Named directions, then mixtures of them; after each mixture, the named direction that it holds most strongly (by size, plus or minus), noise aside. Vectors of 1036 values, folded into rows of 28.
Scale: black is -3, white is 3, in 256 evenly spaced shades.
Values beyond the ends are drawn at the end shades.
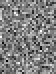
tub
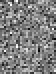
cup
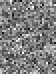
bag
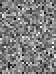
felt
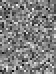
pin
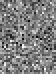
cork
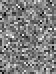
felt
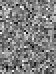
pin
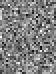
tub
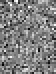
cup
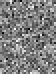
bag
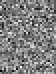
pin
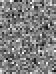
bag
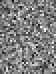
felt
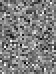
cork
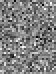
cork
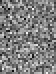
pin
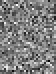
pin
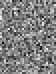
tub
